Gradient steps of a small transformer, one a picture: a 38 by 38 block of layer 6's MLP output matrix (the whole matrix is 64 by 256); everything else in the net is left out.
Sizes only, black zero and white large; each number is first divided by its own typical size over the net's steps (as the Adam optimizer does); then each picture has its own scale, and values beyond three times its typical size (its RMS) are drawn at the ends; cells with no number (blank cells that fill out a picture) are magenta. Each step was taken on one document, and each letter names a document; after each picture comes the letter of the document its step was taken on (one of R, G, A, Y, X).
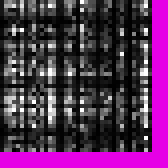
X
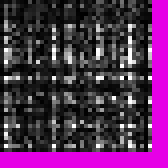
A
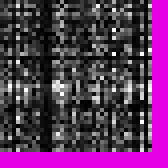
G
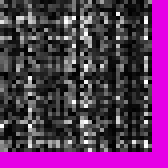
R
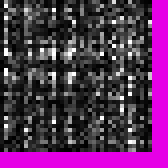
A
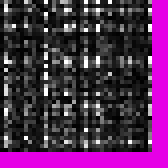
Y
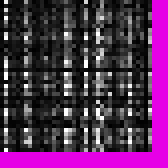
Y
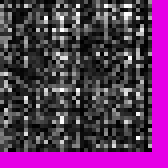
G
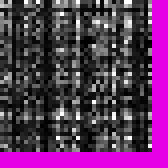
G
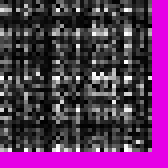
G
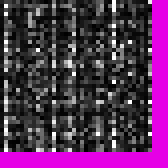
A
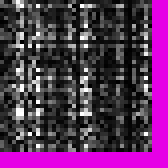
R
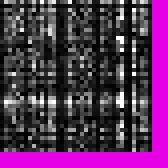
X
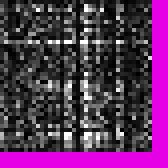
R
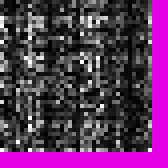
R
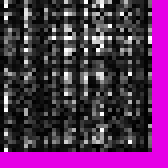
Y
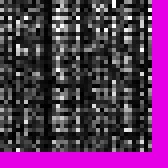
G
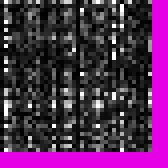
A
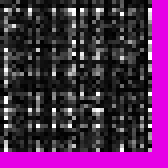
A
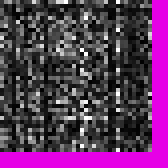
R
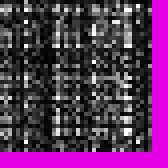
G
